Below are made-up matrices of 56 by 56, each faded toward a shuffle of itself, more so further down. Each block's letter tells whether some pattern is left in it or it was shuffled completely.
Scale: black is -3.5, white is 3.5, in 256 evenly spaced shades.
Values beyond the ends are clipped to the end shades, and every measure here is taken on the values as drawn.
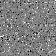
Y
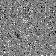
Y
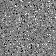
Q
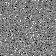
Q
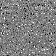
Y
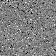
Q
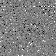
Y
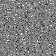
Q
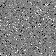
Q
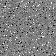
Q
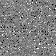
Y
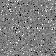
Y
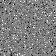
Q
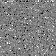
Y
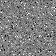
Q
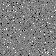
Q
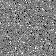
Q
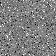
Q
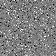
Y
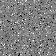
Y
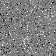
Q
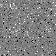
Y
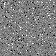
Y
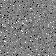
Q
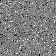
Q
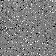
Y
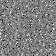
Y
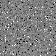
Y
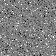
Q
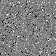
Q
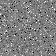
Q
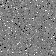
Q
